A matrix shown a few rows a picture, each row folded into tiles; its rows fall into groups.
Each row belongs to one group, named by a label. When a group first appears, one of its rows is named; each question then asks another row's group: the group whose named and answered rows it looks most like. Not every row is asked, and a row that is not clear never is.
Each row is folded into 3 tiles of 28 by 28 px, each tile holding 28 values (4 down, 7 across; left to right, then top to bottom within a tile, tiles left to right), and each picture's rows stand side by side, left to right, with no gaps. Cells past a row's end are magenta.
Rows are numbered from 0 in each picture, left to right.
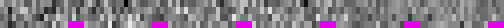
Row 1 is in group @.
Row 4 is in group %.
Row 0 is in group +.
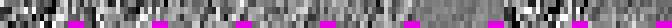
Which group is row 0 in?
+
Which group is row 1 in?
+
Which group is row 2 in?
@
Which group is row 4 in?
@
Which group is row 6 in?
+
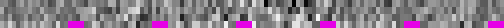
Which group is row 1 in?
%
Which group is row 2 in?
@
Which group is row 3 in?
@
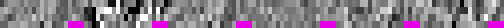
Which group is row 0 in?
%
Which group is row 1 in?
+
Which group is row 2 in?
%
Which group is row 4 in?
%
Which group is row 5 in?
@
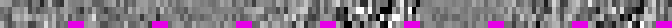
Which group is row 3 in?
%
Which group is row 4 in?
+
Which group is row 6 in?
@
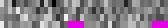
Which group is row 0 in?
@
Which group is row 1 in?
@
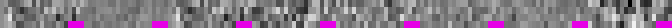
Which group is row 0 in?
%
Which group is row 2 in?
%
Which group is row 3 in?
+
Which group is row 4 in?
@
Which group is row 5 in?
@
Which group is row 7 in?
@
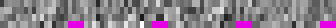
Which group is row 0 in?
%
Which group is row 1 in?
@
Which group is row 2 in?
%
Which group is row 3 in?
%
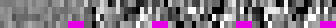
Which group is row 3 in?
+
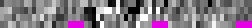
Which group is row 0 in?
%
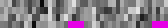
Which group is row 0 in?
@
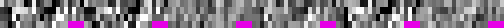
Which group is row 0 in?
+
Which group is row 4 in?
+
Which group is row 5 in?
%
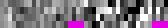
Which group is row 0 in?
%
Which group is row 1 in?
+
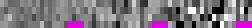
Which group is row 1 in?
@
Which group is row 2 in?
+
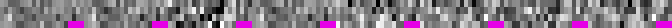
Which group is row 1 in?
%
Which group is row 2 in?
+
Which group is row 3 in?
%
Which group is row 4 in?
@
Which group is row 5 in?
@
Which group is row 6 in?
+
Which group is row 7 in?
@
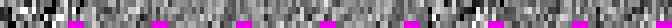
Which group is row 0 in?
+
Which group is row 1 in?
%
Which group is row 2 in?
%
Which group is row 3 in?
@
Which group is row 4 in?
%
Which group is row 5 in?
+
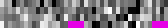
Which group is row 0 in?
@
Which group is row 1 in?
+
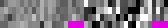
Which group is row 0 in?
%
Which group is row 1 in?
+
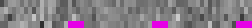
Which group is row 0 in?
%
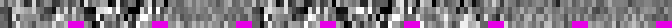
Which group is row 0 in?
+
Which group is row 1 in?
+
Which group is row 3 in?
+
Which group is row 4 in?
+
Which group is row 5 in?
@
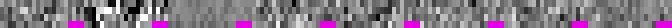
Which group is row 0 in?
+
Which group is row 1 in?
+
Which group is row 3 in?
@
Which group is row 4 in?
+
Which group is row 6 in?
%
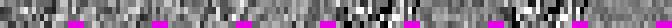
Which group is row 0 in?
+
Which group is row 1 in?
%
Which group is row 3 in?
%
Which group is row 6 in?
+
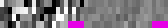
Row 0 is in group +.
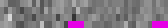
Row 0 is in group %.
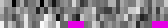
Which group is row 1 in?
%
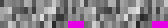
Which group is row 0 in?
%
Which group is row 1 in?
%
